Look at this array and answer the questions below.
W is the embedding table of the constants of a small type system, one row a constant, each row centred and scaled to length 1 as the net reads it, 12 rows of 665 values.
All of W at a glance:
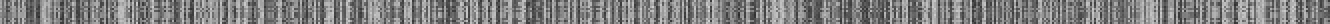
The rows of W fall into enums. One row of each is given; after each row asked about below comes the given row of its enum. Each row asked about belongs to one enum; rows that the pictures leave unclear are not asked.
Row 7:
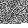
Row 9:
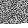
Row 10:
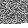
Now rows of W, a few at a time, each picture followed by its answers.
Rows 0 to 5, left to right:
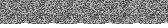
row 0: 10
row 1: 9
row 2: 9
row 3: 10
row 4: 7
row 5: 10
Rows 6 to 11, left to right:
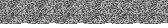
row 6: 7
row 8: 7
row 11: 9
